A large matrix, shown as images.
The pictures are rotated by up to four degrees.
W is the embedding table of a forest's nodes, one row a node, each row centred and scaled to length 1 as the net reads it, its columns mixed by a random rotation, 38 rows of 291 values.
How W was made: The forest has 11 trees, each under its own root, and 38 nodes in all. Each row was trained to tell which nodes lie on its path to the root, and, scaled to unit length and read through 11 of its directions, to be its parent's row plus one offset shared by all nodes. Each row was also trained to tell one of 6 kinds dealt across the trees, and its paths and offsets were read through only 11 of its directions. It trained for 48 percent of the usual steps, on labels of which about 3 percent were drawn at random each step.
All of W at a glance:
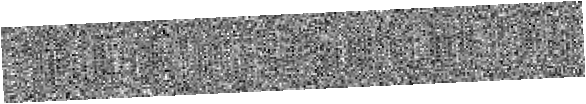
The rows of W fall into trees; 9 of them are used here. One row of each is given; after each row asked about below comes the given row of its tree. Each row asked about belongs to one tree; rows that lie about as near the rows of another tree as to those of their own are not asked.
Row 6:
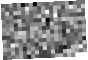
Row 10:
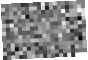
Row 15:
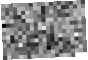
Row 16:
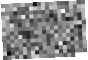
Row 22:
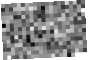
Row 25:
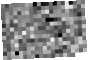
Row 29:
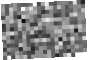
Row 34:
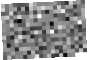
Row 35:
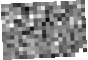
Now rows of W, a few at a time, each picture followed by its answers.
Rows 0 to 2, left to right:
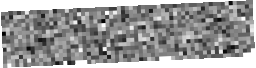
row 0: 25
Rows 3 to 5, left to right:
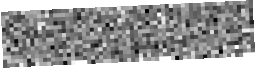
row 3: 34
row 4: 15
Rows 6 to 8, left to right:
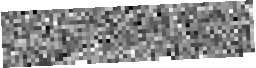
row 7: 25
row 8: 16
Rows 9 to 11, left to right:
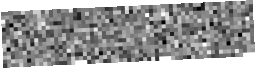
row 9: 34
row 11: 35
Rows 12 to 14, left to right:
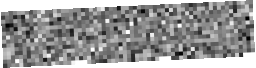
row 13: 22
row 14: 10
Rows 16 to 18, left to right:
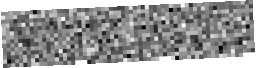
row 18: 22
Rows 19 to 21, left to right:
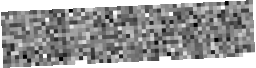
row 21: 16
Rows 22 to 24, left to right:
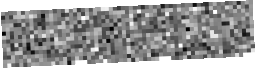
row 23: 16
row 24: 10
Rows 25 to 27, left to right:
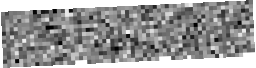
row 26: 15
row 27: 16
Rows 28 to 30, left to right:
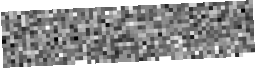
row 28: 29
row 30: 25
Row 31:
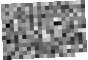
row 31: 10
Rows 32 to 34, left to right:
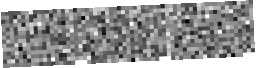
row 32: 35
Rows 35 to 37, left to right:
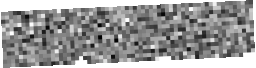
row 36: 34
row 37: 29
